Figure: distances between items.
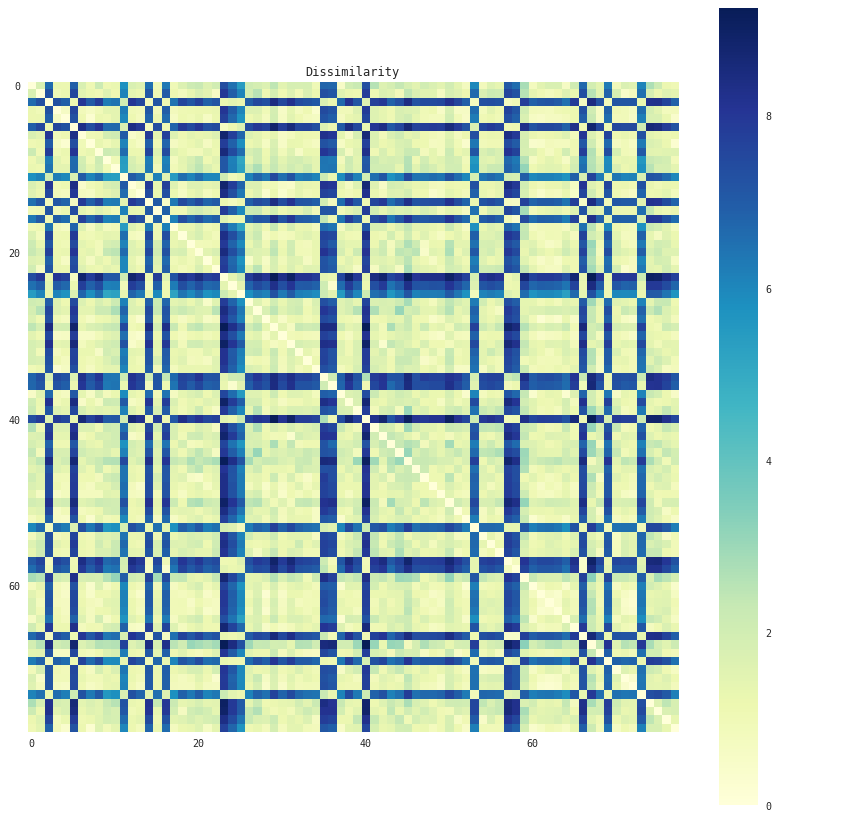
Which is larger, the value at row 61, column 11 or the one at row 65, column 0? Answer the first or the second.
the first
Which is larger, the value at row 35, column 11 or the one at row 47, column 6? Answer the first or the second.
the first
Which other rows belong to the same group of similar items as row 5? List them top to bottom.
2, 11, 14, 16, 23, 24, 25, 35, 36, 40, 53, 57, 58, 66, 69, 73
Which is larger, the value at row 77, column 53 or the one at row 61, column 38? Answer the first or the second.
the first
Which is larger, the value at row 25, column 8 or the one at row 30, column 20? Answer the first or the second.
the first
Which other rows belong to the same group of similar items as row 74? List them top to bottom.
0, 1, 3, 4, 6, 7, 8, 9, 10, 12, 13, 15, 17, 18, 19, 20, 21, 22, 26, 27, 28, 29, 30, 31, 32, 33, 34, 37, 38, 39, 41, 42, 43, 44, 45, 46, 47, 48, 49, 50, 51, 52, 54, 55, 56, 59, 60, 61, 62, 63, 64, 65, 67, 68, 70, 71, 72, 75, 76, 77
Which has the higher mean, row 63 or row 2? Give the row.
2
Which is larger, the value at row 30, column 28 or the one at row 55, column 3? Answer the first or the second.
the second
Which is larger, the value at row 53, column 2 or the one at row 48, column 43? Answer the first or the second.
the second
